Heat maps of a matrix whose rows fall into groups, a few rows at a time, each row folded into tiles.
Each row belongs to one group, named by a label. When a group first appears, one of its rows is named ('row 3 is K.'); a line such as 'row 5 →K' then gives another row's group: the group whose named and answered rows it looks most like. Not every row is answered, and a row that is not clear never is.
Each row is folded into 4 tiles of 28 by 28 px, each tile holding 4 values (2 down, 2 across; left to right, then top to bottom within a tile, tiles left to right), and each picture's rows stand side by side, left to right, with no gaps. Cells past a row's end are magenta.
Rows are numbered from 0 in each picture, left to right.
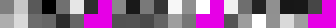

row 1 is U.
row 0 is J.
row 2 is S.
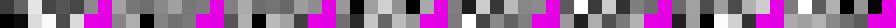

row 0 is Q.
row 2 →J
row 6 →J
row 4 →U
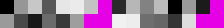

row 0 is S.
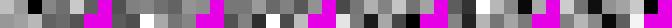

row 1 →Q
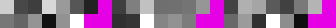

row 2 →J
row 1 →Q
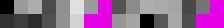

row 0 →S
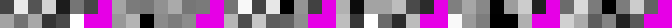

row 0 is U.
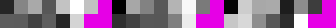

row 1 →S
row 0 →S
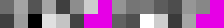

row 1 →Q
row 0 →J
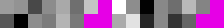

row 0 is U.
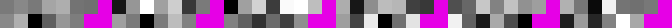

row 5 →J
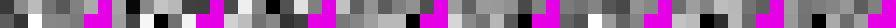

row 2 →J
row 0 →Q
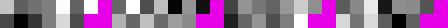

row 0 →U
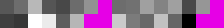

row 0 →Q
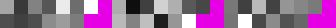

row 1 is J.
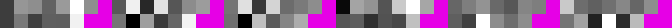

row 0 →S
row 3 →S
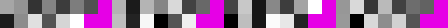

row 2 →J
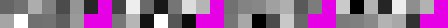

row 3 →U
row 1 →J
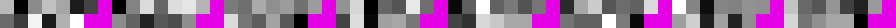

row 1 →S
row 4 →Q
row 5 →J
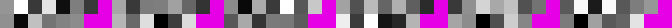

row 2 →U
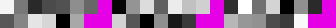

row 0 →Q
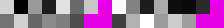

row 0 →U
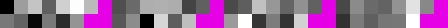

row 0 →S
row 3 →S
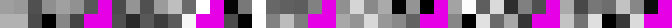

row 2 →Q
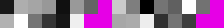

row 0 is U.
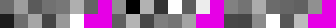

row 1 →U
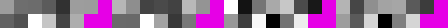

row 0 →Q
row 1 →Q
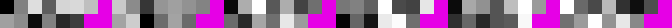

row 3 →J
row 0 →S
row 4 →S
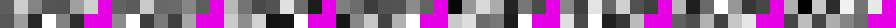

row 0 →J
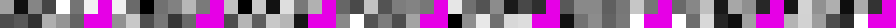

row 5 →S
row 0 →U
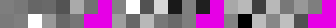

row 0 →Q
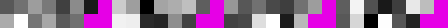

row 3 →J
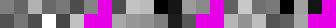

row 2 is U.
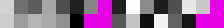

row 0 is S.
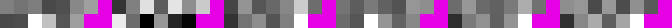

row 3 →Q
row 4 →S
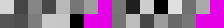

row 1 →U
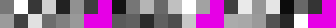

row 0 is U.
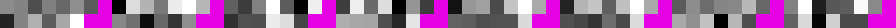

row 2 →J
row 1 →S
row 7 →J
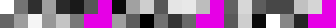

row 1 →S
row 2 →J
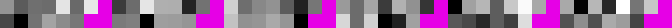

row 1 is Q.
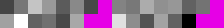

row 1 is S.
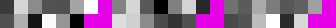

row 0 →J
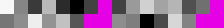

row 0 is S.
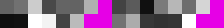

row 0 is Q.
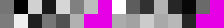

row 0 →U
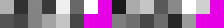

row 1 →S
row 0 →U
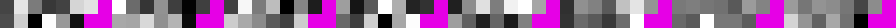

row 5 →S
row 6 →Q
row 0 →J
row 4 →S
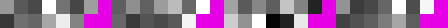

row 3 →U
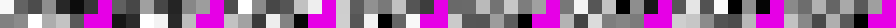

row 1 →Q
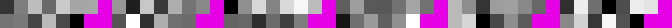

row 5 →J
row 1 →U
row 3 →S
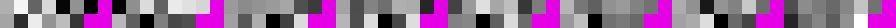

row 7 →S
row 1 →S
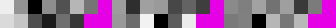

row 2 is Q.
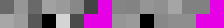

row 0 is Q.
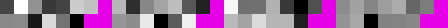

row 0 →J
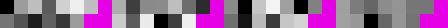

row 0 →S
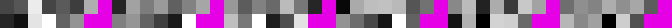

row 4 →J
